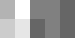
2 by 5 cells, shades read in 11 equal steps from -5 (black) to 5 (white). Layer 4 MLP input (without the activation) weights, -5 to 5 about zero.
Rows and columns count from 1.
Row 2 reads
3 4 -1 0 -1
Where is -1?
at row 1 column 5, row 2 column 3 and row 2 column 5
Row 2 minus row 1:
1 -1 -1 0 0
